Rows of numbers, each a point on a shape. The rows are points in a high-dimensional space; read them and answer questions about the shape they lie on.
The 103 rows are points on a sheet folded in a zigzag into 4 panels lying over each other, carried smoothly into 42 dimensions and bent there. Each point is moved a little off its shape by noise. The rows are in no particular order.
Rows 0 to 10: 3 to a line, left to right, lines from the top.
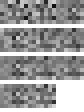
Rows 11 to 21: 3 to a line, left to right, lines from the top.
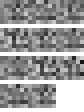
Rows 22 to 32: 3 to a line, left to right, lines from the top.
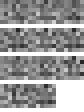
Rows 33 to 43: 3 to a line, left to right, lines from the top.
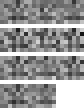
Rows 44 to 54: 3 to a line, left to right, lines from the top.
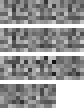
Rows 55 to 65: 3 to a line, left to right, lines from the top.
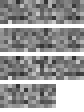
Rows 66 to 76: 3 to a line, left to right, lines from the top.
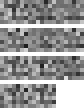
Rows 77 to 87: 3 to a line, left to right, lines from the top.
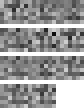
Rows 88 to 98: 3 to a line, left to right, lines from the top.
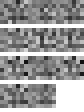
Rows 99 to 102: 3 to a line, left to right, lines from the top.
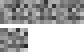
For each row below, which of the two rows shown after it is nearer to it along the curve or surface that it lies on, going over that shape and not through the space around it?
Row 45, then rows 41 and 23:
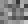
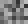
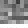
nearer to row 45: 41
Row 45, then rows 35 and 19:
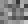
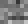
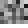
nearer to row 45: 35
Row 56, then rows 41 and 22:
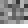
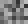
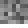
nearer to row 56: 41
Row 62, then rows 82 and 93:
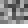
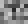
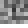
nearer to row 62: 82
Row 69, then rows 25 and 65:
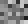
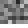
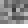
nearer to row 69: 25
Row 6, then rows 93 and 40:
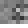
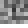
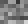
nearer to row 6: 93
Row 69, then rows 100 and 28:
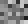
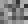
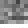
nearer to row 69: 100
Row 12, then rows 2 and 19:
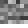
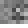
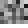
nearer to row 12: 19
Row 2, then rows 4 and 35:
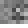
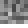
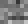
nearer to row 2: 4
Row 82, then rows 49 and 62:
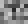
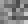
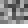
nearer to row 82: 62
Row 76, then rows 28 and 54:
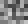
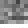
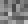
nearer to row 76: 28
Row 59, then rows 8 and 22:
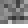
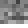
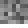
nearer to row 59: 8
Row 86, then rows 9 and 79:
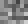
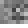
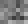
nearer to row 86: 79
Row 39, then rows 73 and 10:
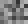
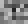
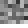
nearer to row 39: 10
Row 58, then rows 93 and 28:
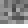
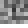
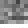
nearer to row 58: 93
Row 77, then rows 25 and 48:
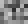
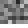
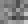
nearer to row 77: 48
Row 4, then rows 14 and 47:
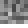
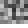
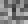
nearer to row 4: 47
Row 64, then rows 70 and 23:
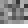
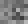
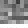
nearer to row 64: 23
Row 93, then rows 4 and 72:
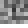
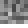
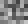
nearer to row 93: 4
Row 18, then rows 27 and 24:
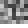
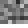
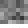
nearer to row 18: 24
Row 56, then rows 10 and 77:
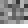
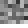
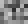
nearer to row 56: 10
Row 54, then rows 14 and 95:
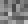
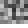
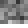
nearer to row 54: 14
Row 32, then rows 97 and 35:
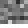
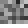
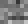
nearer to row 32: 97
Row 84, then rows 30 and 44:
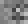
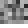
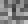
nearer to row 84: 44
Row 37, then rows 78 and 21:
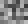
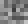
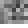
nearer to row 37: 21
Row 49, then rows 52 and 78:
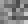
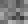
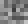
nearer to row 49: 52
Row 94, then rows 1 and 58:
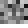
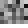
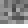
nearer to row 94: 1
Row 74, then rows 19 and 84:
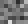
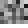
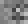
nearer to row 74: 19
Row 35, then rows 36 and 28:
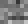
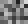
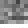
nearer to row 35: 28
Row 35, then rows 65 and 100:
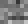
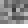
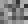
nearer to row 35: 100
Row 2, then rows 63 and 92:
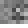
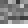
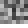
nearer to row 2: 92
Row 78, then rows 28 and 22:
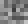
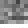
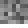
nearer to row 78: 22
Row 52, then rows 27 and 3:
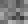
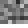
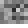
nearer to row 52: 3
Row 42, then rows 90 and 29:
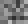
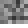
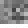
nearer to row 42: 90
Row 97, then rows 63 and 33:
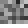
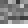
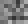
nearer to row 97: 63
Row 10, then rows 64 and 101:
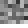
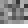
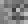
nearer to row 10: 64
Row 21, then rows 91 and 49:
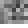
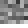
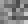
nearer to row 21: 49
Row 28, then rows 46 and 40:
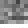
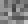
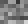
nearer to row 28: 40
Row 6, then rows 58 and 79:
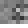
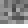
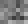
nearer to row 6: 58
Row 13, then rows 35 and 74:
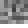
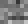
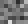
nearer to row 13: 35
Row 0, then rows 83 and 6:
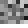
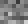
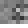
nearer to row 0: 83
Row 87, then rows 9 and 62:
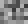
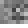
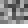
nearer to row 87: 62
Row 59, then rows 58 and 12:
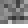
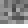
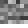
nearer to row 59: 12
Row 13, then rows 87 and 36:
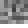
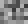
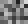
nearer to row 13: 87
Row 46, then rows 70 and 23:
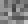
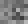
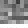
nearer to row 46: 70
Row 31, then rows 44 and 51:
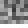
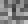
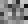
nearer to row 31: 44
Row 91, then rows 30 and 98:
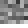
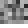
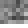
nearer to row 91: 30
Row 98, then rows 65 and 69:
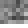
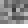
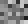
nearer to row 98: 65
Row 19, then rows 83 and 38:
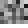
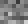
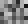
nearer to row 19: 38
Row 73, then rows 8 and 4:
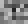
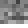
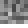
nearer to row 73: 4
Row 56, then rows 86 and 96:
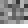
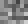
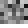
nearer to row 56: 96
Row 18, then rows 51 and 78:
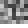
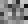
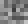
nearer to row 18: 78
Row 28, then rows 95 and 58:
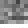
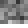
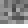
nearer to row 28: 95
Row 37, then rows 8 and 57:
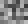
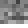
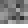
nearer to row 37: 8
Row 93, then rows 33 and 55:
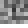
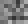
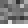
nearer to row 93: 33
